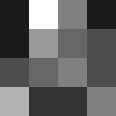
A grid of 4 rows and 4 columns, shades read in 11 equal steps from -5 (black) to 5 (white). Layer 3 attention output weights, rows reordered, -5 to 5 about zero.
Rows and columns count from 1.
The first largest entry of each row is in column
2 2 3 1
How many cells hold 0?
3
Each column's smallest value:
-4 -3 -3 -4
